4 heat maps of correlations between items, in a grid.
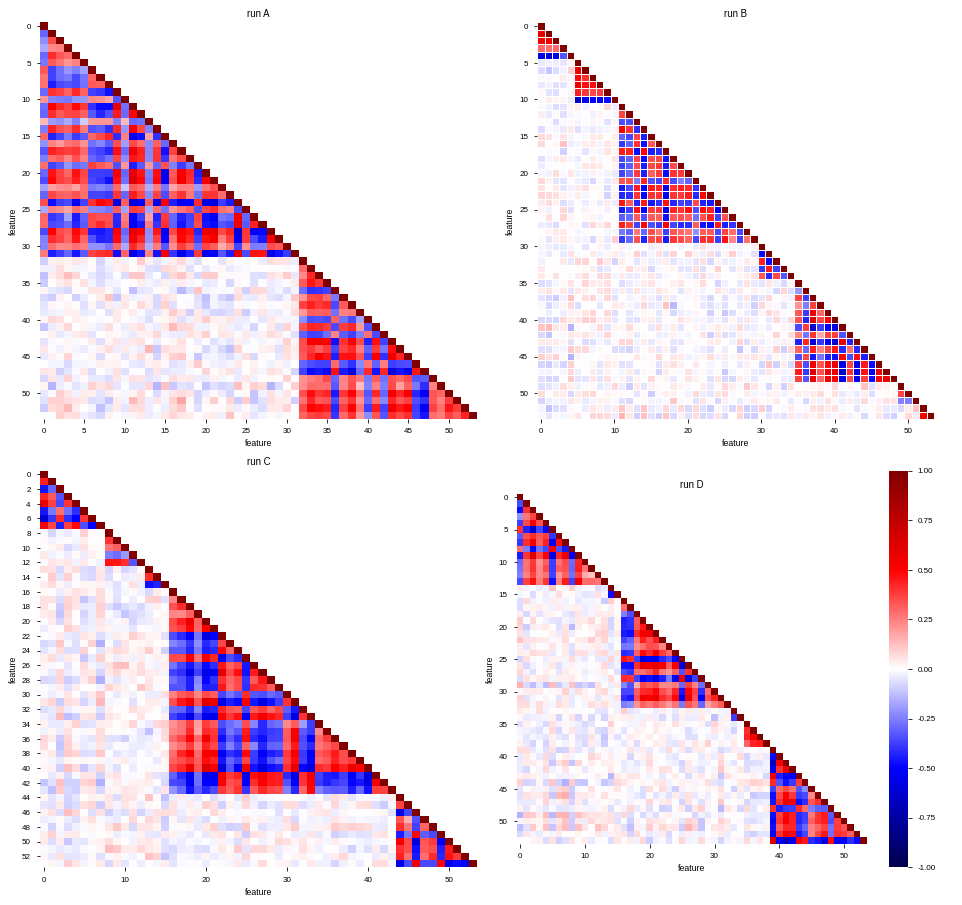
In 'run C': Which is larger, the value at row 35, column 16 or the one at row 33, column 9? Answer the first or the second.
the first
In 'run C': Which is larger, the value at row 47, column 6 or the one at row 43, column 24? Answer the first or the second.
the second
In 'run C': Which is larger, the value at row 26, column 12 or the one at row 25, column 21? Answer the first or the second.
the second
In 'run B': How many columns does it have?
54
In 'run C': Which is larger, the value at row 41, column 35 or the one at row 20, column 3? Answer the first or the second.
the second
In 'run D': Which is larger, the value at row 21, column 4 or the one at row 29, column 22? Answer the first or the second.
the second
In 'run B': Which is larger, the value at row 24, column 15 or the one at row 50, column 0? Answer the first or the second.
the second
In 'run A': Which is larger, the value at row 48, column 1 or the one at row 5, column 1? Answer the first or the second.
the second
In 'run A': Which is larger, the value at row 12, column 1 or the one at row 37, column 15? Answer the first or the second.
the first
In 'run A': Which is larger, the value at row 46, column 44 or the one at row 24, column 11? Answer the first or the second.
the first
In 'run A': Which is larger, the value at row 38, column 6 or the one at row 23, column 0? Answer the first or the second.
the first
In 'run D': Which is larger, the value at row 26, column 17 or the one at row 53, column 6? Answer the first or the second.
the second
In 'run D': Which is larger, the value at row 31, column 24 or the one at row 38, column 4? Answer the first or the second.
the first
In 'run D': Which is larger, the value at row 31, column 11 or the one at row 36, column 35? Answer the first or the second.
the second
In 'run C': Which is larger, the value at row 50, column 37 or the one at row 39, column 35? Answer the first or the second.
the second
